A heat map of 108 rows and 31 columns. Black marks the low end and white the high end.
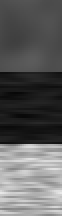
It is made of 3 by 1 panels. Panel 1,1: low, smooth, faint in contrast. Panel 2,1: very low, streaked across, faint in contrast. Panel 3,1: high, streaked across.
